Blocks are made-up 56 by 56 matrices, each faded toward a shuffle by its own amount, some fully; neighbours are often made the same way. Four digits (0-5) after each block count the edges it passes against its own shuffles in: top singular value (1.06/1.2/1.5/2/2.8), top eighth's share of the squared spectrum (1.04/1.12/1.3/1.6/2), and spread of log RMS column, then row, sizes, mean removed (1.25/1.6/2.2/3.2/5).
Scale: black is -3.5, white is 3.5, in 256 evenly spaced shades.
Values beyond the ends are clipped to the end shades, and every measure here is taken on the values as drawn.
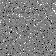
0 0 0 0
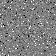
1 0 0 0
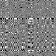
4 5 3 3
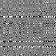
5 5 2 3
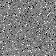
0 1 0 0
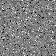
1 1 0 0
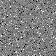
2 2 0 0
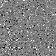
3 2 0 1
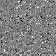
3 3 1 1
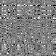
4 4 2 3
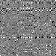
4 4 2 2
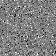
2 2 0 1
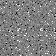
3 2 0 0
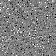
2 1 0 0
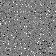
1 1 0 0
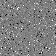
1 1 1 0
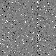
2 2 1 0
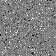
0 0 0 0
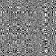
4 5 3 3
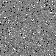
0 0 0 0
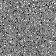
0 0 0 1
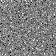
0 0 0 0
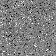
0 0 0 1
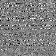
2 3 0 4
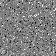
0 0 0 0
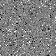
2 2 1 1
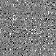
3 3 2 2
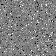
1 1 0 0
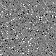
1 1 0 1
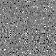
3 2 1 1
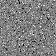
0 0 0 0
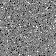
0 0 0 0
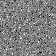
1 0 0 0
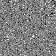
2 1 0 0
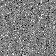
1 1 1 0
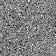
1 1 0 0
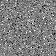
1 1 0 0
